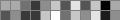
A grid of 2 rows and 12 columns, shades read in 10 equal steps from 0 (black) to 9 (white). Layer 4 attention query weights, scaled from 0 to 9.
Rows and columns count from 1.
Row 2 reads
3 5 2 2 7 9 4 7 5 8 1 5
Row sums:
57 58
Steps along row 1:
same down down up up down up down up down up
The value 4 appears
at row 1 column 3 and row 2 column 7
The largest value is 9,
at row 2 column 6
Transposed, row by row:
6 3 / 6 5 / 4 2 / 2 2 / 5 7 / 7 9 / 3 4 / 8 7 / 3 5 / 7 8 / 0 1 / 6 5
